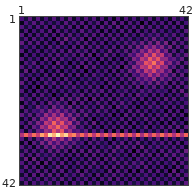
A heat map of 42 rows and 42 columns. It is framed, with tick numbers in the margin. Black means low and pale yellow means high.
Average level on the scale: 20%. Bumps: two. Odd lines: row 30. Slope: none.
